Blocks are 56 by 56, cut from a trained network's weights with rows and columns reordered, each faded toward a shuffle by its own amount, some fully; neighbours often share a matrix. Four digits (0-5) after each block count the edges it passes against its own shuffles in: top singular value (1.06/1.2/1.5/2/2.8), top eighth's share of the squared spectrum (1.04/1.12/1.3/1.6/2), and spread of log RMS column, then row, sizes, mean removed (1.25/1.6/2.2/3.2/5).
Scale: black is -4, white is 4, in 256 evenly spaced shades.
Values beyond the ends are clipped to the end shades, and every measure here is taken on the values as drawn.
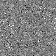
1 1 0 1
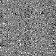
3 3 2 2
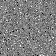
0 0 0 0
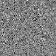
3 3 2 1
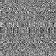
4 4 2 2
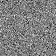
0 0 0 0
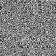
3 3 0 2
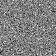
1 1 0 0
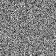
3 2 0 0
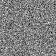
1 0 0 0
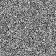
0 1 0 0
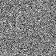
0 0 0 0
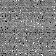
2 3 2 1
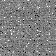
2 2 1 0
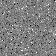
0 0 0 0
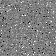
0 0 0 0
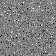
0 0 0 0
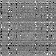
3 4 3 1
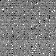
2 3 2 0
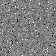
0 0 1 0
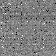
2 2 1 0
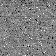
1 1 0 0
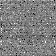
2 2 1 1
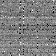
3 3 2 1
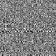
3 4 0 2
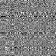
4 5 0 3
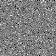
1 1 0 0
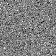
1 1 0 0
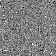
2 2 0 0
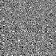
2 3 1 1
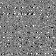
2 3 0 2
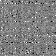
2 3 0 2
